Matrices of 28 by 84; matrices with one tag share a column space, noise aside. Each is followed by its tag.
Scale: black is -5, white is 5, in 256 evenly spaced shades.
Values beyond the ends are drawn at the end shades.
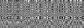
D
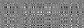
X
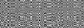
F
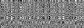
D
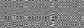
F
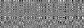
D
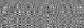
X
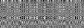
D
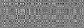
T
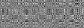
T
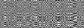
F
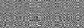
F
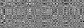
T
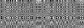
D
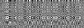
D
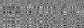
X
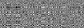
X
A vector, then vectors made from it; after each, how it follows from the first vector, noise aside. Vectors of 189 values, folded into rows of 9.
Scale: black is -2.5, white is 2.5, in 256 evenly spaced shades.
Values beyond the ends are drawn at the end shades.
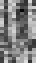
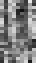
copied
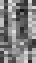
copied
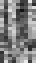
copied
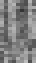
shrunk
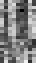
copied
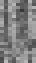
shrunk
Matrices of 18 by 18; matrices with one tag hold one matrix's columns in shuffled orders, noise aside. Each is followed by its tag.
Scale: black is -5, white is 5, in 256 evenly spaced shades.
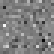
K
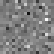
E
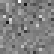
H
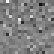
H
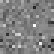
K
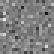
E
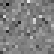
H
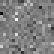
E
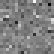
H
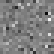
E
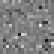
K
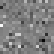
K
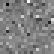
H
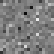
E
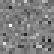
K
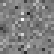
E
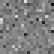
H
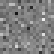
E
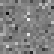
E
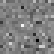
K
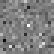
K
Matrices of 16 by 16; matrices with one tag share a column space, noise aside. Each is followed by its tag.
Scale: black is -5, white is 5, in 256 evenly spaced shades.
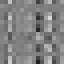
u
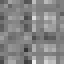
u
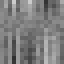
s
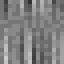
s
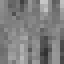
s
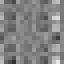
u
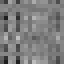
u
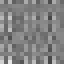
u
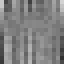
s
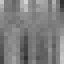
s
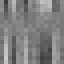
s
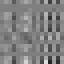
u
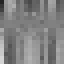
s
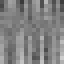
s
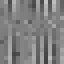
s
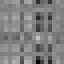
u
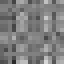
u
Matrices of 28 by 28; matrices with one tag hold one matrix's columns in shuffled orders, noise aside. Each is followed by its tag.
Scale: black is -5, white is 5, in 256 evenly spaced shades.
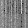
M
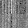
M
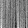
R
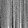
R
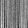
R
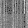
M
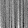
R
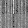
M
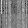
M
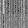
M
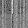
M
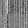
M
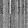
M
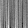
R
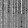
M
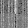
M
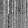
M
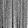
R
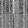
M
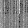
M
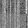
M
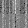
M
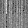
M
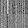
M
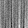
R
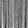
R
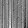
R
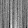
R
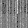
M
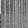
M
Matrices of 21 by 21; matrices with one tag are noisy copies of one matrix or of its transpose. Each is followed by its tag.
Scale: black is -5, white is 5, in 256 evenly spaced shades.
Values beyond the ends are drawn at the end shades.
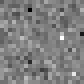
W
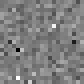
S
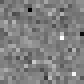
W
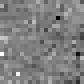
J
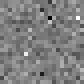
S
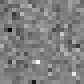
W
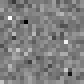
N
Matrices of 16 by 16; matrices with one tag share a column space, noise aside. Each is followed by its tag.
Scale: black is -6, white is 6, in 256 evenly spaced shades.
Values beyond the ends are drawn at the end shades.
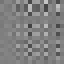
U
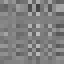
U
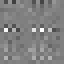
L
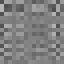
U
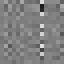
U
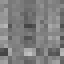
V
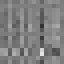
V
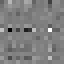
L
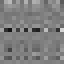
L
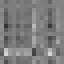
V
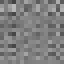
U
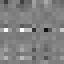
L
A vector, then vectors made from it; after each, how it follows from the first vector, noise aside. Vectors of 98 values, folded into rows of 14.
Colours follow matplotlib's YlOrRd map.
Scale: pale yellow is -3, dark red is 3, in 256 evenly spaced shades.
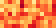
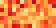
sign-scrambled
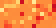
partly zeroed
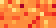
partly zeroed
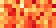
sign-scrambled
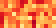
reversed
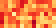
reversed
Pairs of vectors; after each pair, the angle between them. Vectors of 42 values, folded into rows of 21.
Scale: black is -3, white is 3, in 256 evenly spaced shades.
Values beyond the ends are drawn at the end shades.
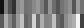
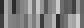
partly aligned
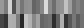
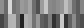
nearly parallel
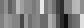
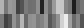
nearly opposite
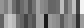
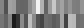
orthogonal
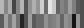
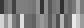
partly opposed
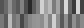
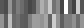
nearly parallel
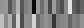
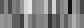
orthogonal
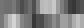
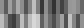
partly opposed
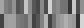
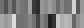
partly aligned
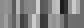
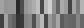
orthogonal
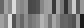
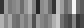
partly aligned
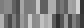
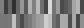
partly aligned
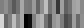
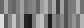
nearly parallel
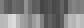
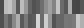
orthogonal
